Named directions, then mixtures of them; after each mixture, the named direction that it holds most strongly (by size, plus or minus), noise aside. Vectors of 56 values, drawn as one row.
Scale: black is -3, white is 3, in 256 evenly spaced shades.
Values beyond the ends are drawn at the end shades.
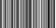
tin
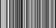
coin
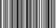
tin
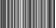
coin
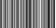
tin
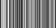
coin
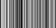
coin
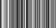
coin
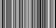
tin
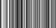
coin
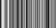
coin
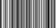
tin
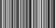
tin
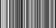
coin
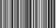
tin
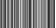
tin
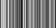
coin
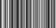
tin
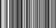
coin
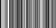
coin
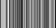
coin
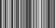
tin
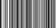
tin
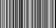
coin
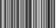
tin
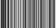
coin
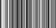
coin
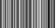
tin
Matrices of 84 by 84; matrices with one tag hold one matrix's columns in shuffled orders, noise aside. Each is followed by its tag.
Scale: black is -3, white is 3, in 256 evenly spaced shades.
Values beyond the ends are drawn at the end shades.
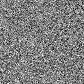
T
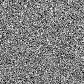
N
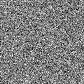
T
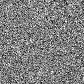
N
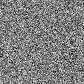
T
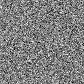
T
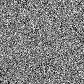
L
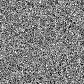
L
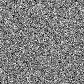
N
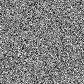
T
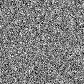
L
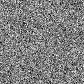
L
